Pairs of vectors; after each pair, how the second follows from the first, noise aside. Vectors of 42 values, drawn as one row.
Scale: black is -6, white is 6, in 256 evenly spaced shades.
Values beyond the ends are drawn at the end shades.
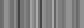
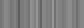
shrunk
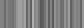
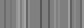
partly zeroed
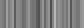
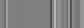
partly zeroed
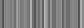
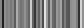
scaled up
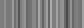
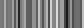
scaled up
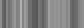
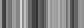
scaled up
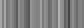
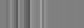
partly zeroed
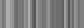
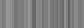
shrunk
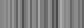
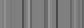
partly zeroed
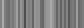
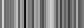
scaled up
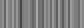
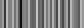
scaled up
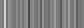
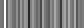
scaled up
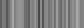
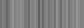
shrunk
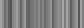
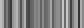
scaled up
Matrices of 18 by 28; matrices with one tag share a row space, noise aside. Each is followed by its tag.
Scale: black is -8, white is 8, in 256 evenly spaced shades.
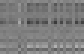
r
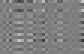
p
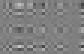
p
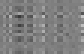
p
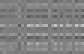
r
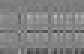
r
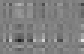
p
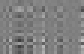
p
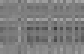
r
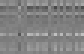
r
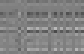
r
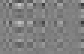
p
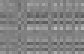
r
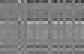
r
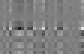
p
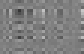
p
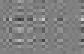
p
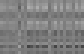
r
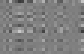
p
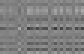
r
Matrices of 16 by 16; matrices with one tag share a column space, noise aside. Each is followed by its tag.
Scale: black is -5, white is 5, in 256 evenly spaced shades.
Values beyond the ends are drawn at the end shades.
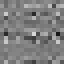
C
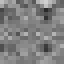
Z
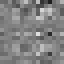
Z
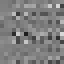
C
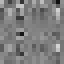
Z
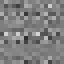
C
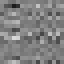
C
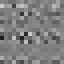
C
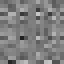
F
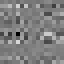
C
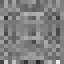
F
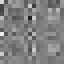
Z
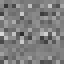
C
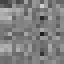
Z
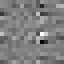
C
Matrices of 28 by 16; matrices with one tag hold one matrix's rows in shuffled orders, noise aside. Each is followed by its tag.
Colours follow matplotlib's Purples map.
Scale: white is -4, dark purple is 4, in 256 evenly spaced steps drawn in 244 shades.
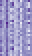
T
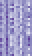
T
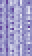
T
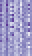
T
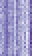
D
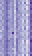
D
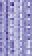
T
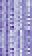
T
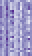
T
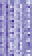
T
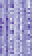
T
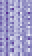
T
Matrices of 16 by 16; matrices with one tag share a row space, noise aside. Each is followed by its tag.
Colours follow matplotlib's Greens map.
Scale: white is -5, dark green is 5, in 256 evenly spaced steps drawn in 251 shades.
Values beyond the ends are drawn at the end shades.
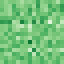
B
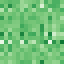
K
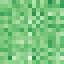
B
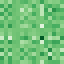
K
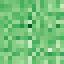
B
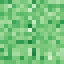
B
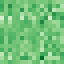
K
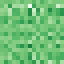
B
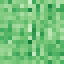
B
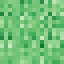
K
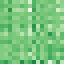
B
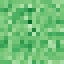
B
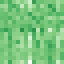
B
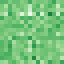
B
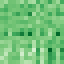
B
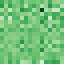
K
